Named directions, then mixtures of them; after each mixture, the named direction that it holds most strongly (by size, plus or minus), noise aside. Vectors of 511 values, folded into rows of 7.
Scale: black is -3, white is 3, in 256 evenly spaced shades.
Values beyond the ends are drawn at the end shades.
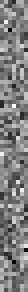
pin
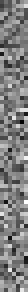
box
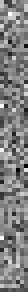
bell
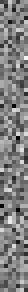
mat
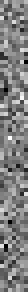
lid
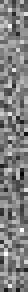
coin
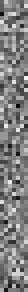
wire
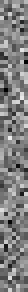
lid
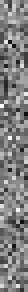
mat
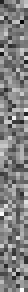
box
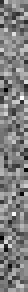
lid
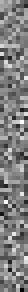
box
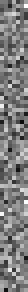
box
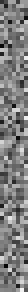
mat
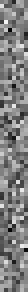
pin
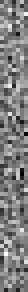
coin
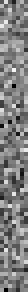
coin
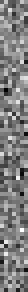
coin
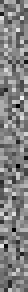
lid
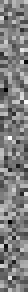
lid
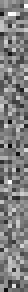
wire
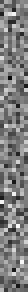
wire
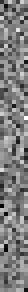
mat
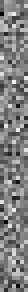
wire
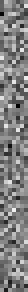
wire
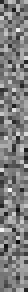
mat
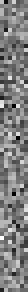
pin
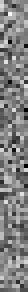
bell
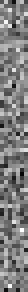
coin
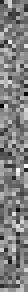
bell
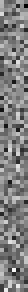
wire
